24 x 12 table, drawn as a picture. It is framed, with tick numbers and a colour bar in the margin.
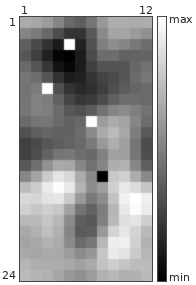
Lone odd cells: 4, 3 higher and 1 lower than their neighbours. Ninth with the highest average: bottom right. Odd rows or columns: none. Grain: blotchy. Calmest part: bottom left.
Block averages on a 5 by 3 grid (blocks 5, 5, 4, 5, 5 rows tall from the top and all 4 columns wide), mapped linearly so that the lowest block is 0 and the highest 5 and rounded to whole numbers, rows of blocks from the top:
002
101
122
525
435
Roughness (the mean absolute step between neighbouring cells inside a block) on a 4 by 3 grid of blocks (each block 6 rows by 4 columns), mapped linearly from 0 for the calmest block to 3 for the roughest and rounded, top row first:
2 3 1 | 1 2 1 | 2 3 2 | 0 1 1
